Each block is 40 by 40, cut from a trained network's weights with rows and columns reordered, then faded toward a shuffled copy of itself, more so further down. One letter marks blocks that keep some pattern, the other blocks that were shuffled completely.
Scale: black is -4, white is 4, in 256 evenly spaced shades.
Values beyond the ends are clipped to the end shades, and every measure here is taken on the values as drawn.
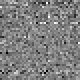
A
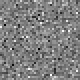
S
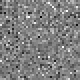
S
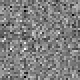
A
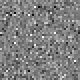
S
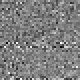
A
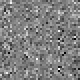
A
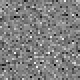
S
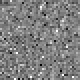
S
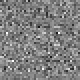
A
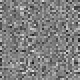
A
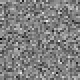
S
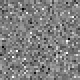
S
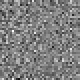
A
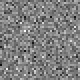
A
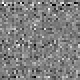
A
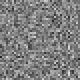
A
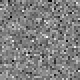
S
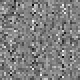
A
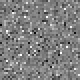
S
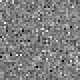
S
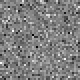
S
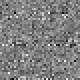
A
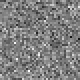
S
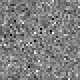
S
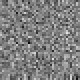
A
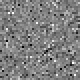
S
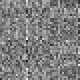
A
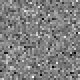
S
